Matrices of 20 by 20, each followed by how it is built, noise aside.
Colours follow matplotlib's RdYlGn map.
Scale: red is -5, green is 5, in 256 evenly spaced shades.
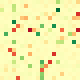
sparse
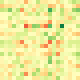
low rank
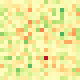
low rank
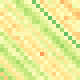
Toeplitz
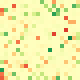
sparse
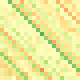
Toeplitz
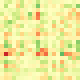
low rank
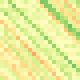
Toeplitz
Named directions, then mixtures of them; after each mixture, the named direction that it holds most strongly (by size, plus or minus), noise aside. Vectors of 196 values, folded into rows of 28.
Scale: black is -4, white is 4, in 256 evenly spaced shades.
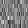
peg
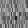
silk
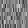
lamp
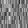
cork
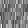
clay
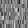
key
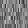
lamp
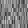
cork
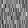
lamp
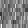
clay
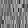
key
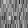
cork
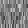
clay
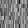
key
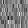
peg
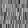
key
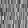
key
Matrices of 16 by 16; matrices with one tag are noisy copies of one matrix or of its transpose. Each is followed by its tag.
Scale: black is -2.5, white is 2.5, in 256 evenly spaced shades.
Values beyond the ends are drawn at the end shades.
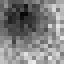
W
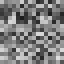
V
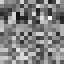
V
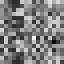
V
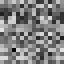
V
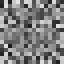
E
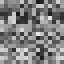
V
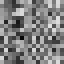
V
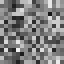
V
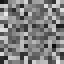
E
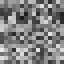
V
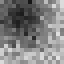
W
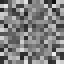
E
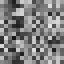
V
